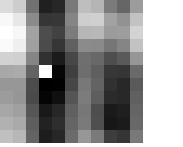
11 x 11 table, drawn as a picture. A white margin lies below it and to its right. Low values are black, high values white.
Stripes running up and down repeat 2 times from left to right. The middle left is the roughest part. One lone cell stands out, far higher than its neighbours. The ninth with the highest average is the top left.
